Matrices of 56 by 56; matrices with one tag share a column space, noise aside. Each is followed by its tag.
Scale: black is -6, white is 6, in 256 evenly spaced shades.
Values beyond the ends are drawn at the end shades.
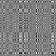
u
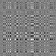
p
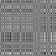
u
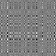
p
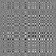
p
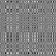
u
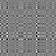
p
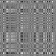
u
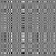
u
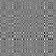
p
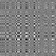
p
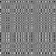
u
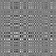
p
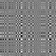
p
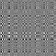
p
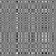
u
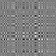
p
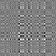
p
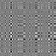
p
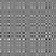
p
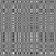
u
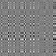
p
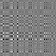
p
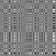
u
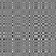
p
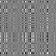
u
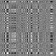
u
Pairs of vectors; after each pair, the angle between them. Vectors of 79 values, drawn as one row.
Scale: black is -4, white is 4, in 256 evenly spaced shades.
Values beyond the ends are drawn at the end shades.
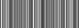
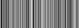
nearly opposite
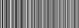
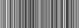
partly opposed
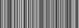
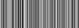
nearly opposite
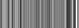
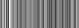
partly aligned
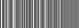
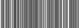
orthogonal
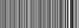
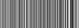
nearly parallel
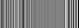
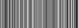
partly opposed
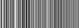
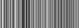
nearly parallel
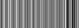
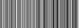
partly aligned
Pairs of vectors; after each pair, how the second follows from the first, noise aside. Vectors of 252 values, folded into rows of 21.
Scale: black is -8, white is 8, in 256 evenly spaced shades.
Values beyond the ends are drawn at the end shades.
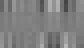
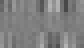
copied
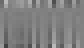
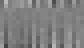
copied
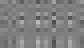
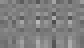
copied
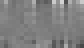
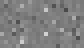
shuffled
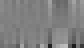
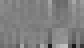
copied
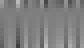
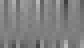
reversed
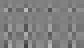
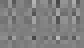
reversed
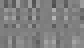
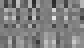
scaled up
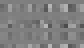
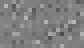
shuffled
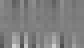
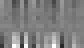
scaled up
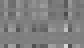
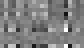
scaled up
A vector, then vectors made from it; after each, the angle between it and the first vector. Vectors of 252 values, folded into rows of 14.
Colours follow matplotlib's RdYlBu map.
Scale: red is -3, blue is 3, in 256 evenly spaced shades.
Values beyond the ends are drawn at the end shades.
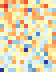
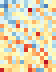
nearly opposite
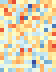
partly aligned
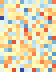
partly opposed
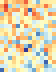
nearly parallel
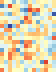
partly opposed
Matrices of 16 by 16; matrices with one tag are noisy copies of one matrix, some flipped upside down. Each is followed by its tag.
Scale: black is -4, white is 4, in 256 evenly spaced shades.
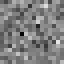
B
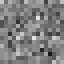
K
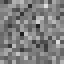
B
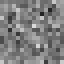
K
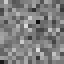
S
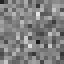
S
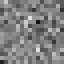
S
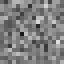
B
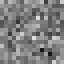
K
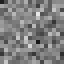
S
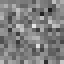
K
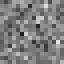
B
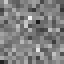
S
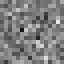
B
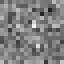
K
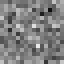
K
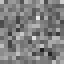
K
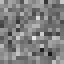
K
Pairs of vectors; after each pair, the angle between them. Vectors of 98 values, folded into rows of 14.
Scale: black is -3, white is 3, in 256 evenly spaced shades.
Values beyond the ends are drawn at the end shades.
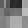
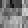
nearly parallel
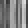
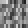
partly opposed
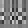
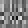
nearly parallel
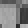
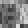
nearly opposite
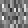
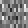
nearly parallel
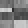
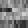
nearly opposite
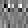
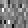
partly opposed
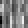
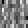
orthogonal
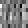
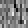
partly aligned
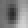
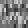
orthogonal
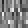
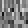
nearly opposite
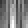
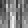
nearly parallel
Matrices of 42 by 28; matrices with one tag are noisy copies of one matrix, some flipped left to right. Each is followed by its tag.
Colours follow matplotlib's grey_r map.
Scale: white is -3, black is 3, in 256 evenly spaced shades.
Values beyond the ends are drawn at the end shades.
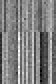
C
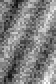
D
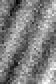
D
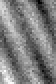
D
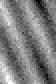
D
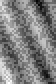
D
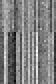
C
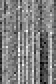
C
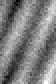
D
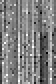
C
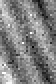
D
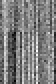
C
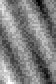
D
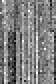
C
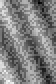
D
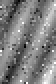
D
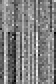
C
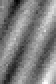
D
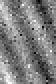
D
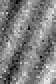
D
